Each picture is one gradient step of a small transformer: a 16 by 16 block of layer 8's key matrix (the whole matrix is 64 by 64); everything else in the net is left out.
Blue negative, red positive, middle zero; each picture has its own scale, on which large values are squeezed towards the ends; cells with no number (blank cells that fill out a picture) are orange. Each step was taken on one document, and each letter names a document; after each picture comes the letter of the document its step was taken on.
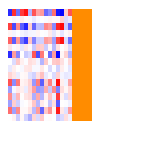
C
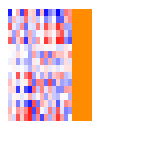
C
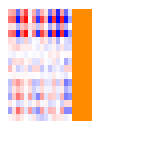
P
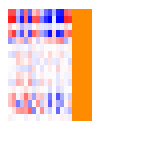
P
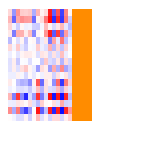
P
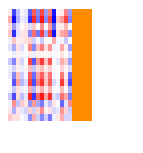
P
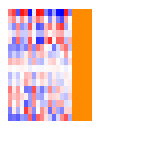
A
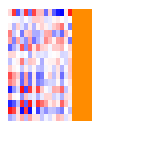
A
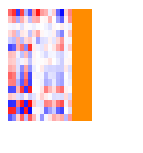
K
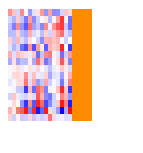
K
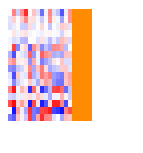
K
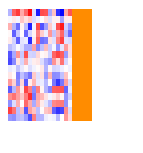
C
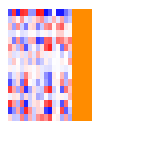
A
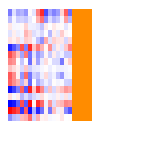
K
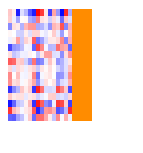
K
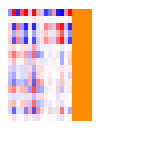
C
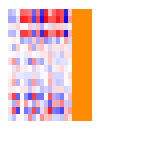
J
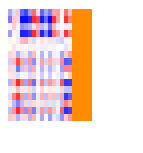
P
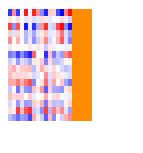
C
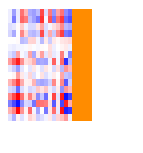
J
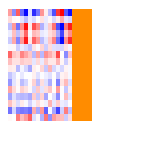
C
